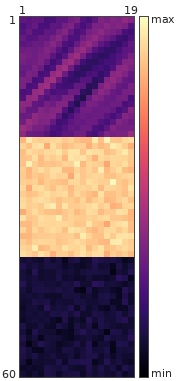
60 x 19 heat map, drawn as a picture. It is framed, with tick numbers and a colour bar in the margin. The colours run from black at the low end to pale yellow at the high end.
The table splits into 3 rows of 1 panel. Panel 1,1: low, slanting up to the right. Panel 2,1: very high, fine-grained, faint in contrast. Panel 3,1: very low, fine-grained, faint in contrast.
